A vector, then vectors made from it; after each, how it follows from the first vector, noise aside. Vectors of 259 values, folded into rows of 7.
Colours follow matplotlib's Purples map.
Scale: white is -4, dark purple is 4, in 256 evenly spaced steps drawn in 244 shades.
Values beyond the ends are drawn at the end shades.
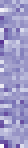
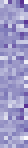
reversed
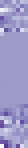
partly zeroed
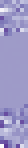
partly zeroed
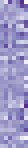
reversed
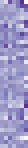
reversed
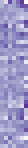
reversed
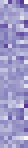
reversed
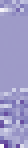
partly zeroed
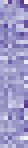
reversed
